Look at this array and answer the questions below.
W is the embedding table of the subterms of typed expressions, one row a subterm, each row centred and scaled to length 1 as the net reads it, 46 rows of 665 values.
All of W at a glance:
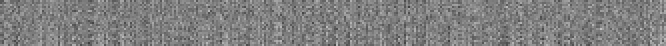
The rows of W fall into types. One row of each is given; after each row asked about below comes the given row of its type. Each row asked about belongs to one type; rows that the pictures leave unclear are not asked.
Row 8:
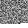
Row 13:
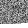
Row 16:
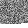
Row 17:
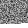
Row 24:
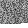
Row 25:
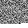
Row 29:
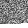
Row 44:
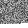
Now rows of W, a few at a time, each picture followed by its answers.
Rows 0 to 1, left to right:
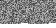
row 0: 8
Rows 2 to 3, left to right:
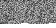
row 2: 29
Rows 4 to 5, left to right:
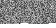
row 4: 44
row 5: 24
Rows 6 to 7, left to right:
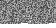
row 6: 8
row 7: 13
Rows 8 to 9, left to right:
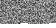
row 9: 16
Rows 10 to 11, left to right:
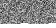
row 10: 17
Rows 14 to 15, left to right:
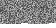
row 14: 16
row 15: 13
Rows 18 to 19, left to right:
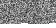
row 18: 17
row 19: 29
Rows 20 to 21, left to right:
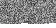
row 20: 16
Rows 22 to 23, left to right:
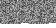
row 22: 8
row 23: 8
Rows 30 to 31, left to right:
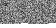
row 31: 24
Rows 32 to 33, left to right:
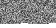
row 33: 25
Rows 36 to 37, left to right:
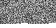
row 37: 44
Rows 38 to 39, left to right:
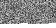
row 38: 13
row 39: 44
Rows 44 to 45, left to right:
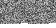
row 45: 44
